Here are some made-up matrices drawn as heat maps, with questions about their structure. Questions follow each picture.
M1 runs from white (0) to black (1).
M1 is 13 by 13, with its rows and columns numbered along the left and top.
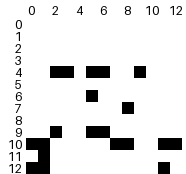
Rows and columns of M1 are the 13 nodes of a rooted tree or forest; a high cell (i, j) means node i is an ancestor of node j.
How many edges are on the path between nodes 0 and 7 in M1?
3
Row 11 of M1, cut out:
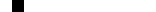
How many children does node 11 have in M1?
1
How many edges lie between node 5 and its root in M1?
3
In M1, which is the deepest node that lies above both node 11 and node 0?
12
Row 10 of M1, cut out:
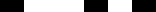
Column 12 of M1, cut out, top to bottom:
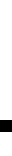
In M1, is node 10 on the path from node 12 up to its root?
yes
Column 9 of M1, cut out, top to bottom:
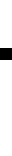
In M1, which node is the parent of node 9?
4
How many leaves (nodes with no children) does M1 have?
6
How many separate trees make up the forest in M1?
2
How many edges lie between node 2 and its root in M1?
2
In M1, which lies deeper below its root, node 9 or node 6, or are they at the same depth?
node 6
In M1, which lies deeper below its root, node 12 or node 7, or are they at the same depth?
the same depth
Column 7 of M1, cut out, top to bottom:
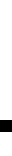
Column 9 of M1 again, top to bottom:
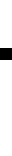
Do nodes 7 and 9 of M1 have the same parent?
no
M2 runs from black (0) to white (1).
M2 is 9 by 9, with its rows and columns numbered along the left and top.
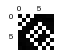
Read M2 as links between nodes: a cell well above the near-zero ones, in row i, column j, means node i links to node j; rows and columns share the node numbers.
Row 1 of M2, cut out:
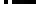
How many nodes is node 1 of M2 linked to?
2
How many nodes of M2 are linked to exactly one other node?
0
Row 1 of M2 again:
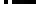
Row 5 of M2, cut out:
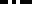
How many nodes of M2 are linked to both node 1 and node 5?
1
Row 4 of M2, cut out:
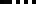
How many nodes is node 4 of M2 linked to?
3
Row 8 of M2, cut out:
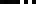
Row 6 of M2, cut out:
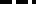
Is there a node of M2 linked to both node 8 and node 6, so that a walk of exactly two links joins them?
yes
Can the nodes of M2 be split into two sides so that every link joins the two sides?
yes
